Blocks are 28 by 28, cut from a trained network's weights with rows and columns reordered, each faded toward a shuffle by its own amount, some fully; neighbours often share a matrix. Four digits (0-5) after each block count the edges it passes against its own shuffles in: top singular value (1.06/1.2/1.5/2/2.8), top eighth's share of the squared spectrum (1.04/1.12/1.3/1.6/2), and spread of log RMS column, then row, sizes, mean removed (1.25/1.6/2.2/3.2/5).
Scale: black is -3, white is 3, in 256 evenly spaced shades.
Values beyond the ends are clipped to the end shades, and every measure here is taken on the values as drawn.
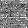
3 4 1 1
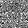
2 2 0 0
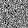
1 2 1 0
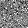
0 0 0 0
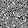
1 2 0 0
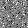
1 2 0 0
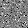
1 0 0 0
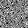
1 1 1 0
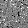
0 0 0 0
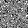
1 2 0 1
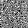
0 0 0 0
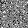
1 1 0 0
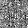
2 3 0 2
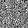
1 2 0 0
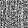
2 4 1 0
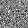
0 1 0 0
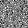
0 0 0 0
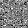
2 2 0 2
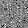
0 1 0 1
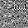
3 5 2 2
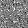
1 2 0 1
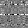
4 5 0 2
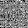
2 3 1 1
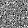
0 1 0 0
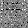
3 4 0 1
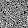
0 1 0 0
